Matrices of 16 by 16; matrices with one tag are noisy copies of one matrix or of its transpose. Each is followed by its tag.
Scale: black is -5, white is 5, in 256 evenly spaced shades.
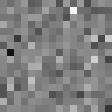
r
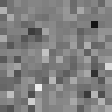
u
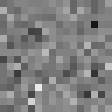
u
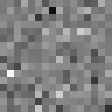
r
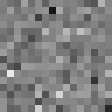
r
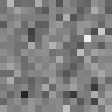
u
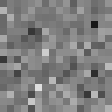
u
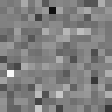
r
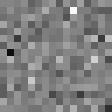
r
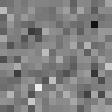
u
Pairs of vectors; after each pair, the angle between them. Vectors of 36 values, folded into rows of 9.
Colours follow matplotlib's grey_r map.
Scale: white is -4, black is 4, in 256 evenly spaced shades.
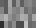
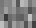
partly opposed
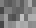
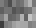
nearly parallel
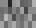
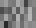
partly aligned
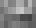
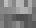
nearly parallel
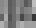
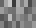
orthogonal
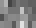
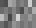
partly opposed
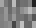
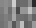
nearly parallel
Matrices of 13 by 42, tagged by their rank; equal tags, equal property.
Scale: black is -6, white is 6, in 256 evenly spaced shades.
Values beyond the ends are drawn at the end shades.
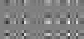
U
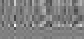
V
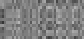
V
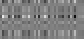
U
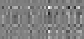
V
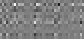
V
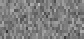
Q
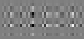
U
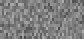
Q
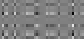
U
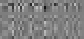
V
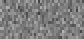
Q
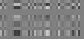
U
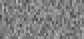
Q
